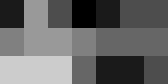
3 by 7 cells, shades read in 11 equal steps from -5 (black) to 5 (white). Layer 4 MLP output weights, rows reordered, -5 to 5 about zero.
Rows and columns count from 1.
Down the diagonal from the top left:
-4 1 3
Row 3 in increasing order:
-4 -4 -2 -1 3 3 3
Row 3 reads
3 3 3 -1 -4 -4 -2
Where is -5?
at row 1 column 4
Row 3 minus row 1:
7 2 5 4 0 -2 0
